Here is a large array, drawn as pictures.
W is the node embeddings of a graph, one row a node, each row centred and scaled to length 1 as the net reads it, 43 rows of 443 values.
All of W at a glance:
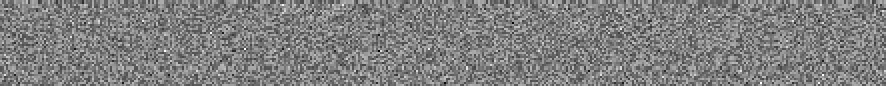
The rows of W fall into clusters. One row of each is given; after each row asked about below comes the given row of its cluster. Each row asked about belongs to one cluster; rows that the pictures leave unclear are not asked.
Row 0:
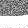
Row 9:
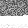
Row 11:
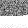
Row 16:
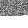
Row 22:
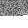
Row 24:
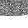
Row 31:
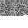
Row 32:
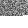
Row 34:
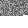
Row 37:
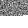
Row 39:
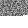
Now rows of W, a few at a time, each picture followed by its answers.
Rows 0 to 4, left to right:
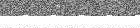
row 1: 0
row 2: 24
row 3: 24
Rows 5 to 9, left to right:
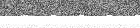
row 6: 24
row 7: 16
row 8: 32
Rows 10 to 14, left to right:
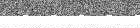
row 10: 22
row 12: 9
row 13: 24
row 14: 34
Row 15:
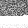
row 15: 9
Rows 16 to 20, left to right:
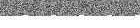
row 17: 31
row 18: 22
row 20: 39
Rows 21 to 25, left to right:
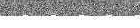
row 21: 31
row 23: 39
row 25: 31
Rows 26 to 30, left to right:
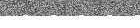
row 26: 9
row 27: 37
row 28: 11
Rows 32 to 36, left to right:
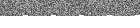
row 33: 34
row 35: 32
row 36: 0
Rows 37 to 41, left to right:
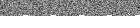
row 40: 0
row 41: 22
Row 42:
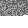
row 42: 9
